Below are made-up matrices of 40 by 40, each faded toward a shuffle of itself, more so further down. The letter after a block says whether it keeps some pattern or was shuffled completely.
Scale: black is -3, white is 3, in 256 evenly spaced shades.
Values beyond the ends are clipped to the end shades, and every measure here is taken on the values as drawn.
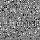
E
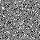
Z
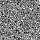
Z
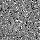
Z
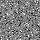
Z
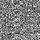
E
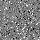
Z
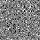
E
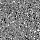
Z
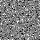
Z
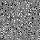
E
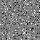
E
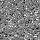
Z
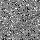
Z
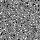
Z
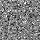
E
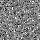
Z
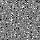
E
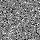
Z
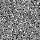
Z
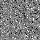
Z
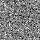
Z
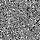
Z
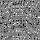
E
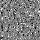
E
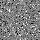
Z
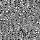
E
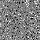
E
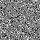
Z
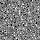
Z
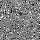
E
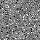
E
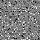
E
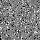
Z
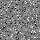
Z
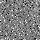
Z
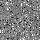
Z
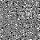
E
